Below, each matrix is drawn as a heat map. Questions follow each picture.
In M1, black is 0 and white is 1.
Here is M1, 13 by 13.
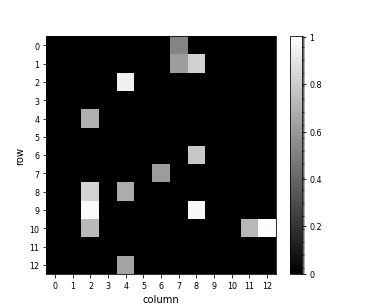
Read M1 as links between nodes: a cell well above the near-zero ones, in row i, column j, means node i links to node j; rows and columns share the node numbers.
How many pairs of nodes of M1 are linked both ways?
1
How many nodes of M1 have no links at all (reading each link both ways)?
2
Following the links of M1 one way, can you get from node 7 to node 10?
no
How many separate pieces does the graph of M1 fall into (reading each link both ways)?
3
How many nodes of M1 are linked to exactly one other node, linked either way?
2
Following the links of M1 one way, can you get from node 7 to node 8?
yes
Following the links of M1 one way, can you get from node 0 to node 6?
yes
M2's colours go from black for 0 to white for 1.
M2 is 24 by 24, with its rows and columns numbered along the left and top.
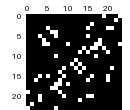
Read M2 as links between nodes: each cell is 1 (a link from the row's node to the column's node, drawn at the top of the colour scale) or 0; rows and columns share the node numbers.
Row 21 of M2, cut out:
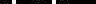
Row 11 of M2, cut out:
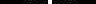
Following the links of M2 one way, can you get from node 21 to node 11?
yes
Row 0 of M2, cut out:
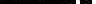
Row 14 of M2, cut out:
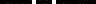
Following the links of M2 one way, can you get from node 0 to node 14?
yes
